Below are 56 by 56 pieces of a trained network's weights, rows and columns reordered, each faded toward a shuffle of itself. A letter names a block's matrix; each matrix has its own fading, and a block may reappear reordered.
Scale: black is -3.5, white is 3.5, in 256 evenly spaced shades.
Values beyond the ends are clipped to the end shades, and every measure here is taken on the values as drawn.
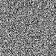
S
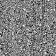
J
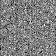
J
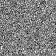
S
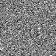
S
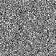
S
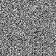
S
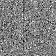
J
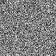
S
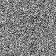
S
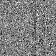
J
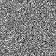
S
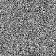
S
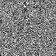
S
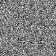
S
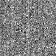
J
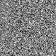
S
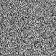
S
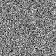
S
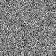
S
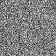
S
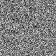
S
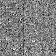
J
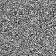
S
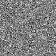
S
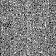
J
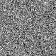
S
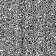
J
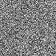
S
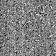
J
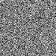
S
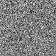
S
